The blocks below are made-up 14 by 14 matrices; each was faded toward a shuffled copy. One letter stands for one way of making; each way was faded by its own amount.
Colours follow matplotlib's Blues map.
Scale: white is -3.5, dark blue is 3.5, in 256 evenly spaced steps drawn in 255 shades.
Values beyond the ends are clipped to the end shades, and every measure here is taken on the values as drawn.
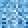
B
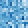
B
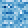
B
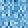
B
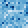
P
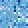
P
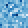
P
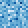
P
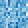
B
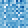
B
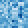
B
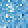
P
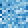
B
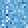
P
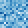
B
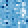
P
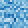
B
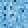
P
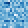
B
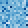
P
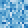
B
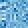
B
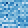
B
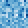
B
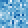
P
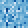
P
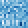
B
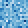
P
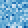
B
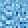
B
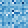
B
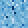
P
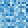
B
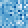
P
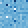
P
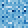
P
